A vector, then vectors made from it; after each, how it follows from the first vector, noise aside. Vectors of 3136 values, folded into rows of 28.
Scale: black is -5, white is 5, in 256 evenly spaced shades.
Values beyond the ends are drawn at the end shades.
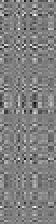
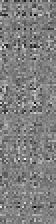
sign-scrambled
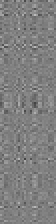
shrunk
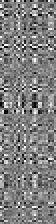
scaled up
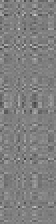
shrunk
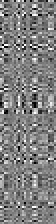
scaled up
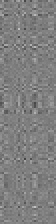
shrunk
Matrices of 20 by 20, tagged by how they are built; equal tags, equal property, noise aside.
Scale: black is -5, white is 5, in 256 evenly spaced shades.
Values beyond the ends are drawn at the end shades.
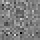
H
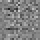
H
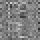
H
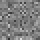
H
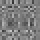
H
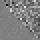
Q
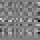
H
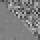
Q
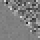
Q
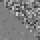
Q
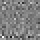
H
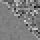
Q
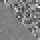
Q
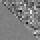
Q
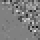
Q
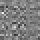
H
